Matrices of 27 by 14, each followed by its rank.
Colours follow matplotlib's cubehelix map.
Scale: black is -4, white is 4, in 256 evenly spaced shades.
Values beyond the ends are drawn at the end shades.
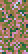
full rank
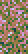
full rank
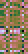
two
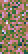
full rank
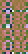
two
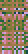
two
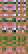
two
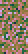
full rank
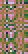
two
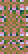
two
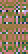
two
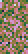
full rank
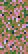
full rank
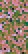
full rank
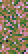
full rank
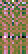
two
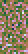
full rank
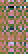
two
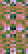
two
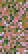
full rank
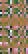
two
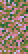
full rank
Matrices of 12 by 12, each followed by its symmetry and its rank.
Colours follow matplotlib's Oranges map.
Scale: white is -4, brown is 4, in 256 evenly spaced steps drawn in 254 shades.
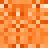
neither, rank two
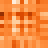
antisymmetric, rank two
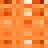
neither, rank one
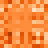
antisymmetric, rank two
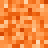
neither, full rank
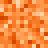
antisymmetric, full rank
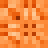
symmetric, rank two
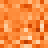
antisymmetric, rank two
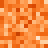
neither, full rank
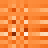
neither, rank one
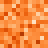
antisymmetric, full rank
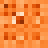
symmetric, rank two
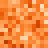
antisymmetric, full rank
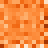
antisymmetric, rank two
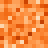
antisymmetric, full rank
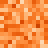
neither, full rank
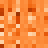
neither, rank two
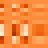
neither, rank one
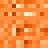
neither, rank two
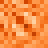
symmetric, rank two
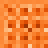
symmetric, rank two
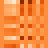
neither, rank one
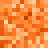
neither, full rank
